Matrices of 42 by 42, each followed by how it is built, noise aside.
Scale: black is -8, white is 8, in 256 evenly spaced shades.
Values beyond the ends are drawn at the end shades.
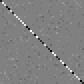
diagonal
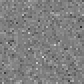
noise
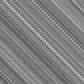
Toeplitz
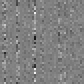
uneven columns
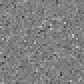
noise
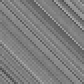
Toeplitz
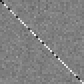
diagonal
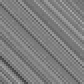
Toeplitz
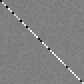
diagonal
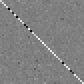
diagonal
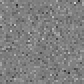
noise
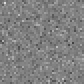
noise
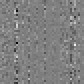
uneven columns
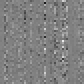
uneven columns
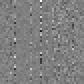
uneven columns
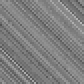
Toeplitz
